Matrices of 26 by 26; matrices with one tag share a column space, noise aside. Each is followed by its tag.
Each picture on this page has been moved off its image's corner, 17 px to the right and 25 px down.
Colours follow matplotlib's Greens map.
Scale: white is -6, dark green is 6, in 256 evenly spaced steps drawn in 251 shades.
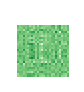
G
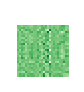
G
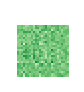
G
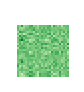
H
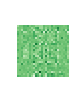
G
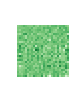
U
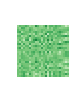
H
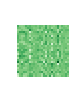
G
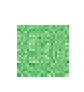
G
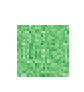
G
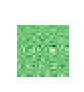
U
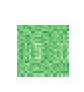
G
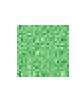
H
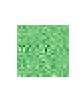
U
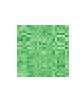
H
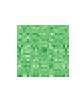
U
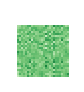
H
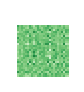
G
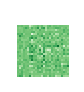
U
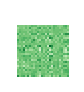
U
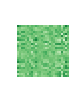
H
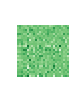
U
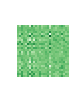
H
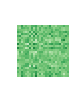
H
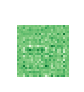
U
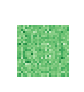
G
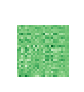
U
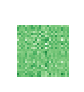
H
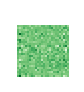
U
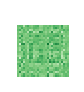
G
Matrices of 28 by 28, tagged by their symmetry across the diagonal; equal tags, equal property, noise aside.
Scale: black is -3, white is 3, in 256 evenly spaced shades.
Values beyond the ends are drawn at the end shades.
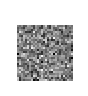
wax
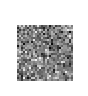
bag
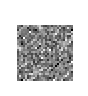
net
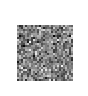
wax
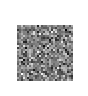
bag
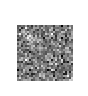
net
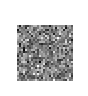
wax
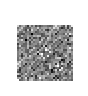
net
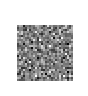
bag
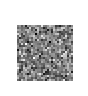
bag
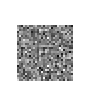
bag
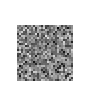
net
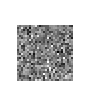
wax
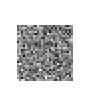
wax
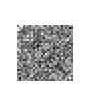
net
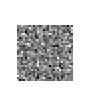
bag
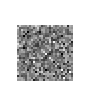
net
